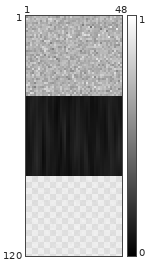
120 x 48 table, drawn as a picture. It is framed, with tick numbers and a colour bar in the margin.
It is made of 3 by 1 panels. Panel 1,1: high, fine-grained. Panel 2,1: very low, streaked downward, faint in contrast. Panel 3,1: very high, checkered, faint in contrast.
